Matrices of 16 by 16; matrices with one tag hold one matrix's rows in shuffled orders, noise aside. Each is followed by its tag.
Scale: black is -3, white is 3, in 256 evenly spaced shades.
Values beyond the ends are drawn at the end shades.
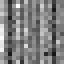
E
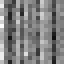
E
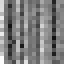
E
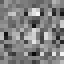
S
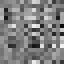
S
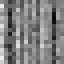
E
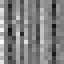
E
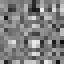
S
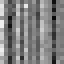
E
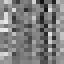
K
